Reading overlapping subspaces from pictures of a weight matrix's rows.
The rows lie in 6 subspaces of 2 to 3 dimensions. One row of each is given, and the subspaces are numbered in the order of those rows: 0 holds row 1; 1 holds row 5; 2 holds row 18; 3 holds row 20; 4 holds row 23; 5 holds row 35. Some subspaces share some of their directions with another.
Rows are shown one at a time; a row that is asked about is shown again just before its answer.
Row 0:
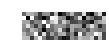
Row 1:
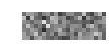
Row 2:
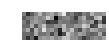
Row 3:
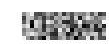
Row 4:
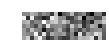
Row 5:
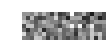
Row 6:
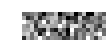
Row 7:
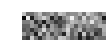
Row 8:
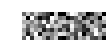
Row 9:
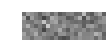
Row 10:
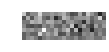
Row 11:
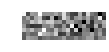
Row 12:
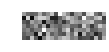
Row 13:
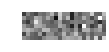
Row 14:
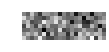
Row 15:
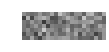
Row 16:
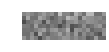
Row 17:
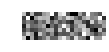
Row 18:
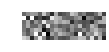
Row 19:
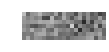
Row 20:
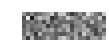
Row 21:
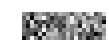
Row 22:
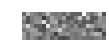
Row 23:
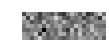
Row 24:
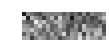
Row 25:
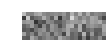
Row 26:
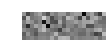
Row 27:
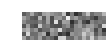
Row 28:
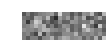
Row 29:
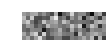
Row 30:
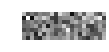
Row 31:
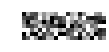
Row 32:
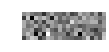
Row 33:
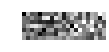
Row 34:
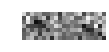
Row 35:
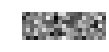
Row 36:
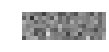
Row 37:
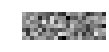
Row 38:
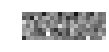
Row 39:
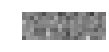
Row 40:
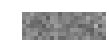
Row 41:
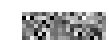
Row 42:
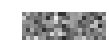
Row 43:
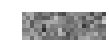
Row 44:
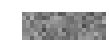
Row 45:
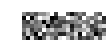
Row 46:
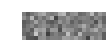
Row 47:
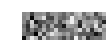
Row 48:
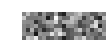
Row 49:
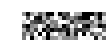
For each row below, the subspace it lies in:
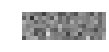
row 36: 2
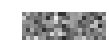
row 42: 5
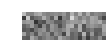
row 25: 1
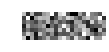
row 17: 3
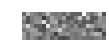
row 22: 0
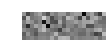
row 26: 0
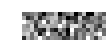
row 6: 2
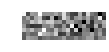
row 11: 4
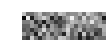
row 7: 1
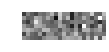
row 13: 1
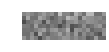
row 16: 2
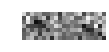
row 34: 1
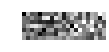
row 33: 4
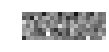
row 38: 2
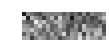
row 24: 1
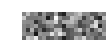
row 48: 5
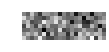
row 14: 3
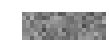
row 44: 5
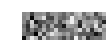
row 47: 5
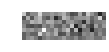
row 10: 4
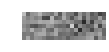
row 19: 4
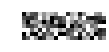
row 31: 3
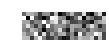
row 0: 0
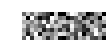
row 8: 3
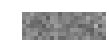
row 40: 1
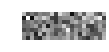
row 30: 3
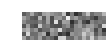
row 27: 3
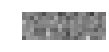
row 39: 2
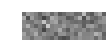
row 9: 0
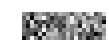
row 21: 5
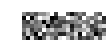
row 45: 3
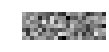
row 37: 3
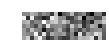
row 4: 4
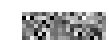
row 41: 2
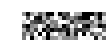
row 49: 0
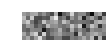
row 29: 1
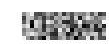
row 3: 5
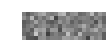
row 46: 2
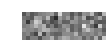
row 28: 1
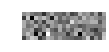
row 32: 2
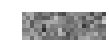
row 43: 5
